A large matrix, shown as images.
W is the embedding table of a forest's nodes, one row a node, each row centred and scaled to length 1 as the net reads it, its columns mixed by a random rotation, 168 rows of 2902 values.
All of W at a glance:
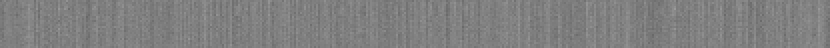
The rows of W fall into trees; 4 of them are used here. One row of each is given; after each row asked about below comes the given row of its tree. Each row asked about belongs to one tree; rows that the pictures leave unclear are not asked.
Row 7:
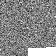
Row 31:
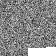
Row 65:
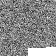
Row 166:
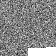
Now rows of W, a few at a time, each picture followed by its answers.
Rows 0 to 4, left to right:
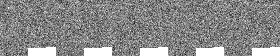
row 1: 7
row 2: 166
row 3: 65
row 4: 7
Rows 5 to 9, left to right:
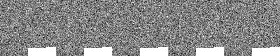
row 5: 31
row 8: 31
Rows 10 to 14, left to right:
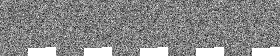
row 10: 65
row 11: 65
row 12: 65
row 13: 31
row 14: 31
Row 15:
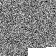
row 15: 65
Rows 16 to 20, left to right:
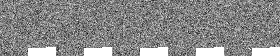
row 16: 31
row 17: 166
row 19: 31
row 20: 65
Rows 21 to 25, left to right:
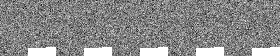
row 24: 31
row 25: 7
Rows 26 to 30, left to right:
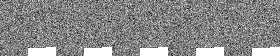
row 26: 166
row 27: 31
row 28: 166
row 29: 166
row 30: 31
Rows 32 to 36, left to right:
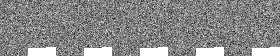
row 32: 31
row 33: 166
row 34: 31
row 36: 31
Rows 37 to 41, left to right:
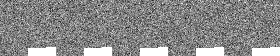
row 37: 31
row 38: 65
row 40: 166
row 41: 7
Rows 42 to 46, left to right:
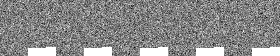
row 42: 31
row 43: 31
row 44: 166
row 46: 31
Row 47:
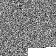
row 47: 166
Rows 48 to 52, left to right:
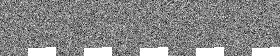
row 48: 65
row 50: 31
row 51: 7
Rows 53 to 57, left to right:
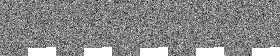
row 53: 7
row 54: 31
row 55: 31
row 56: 31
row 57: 65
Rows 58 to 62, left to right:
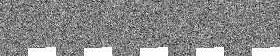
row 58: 65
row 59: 65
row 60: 65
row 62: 166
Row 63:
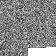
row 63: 166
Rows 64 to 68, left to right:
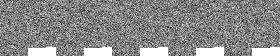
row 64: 31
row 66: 166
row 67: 65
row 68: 31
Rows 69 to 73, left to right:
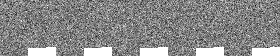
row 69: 7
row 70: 65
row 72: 65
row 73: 166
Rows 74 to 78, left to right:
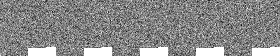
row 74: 65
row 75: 65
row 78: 166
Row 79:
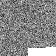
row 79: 65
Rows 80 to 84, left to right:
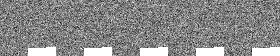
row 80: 31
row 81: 65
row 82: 7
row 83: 31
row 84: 31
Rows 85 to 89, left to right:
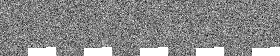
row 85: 166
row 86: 65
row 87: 7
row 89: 31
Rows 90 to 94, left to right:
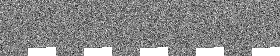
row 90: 166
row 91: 166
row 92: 65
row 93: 65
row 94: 166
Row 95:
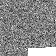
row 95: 65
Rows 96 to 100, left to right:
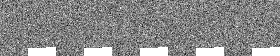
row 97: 166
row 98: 31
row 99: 166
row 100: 31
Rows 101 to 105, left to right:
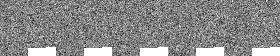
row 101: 31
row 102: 166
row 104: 31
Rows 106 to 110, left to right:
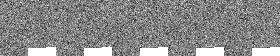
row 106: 7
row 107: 65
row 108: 166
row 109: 166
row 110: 166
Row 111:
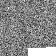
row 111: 31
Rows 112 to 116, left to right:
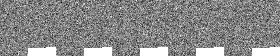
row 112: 31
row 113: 7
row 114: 31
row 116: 65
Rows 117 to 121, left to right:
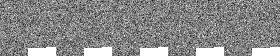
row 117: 31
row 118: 65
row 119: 31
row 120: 31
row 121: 166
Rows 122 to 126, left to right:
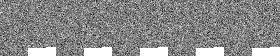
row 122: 166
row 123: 31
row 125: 31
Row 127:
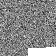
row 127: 65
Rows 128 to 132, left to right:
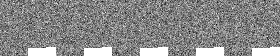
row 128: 166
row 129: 65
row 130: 31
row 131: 31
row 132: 31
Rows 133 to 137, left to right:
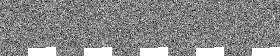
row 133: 65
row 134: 65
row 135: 7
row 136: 7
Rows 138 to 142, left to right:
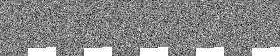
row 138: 166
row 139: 31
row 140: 31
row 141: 31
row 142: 166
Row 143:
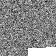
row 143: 65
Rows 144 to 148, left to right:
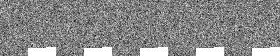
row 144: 166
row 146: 65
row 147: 31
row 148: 31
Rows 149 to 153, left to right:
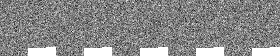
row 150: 166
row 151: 7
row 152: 65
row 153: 65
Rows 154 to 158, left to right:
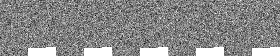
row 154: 31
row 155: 166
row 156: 65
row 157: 65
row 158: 166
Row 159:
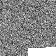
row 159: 65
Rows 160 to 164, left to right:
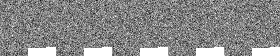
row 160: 31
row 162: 31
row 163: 65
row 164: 65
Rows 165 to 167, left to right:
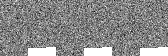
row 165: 166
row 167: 166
